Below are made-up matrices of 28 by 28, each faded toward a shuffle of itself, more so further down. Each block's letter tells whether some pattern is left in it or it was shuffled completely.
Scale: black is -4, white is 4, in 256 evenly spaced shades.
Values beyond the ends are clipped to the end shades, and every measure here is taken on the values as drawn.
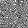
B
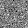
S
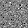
B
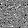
B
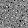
S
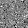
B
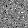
S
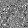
B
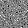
S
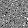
S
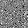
B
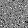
B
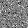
S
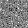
B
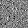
B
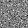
S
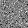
S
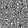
B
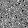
S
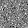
S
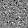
S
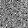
B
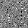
B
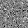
B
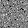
S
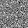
S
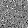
S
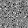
B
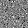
S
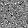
S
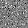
B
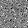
S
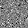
S
